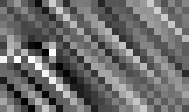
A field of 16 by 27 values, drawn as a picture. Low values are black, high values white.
Odd patch: rougher, in the middle left. Average level on the scale: 40%. Mirror symmetry: none. Grain: diagonal, down to the right.
